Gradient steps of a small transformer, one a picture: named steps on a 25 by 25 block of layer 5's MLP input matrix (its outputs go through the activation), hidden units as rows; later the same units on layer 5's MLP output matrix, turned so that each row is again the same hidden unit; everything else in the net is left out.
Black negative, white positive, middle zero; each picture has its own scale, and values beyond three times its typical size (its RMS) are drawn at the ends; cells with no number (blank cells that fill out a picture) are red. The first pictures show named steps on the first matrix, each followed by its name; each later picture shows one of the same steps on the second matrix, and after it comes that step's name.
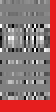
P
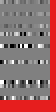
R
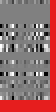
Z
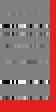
R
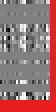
P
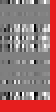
P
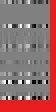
Z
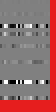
R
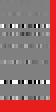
R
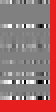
Z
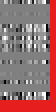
P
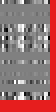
P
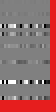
R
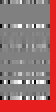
Z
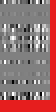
P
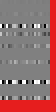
R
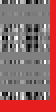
P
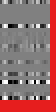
Z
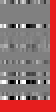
Z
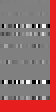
R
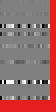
R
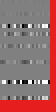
R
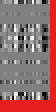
P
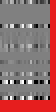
Z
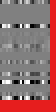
Z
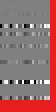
R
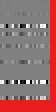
R
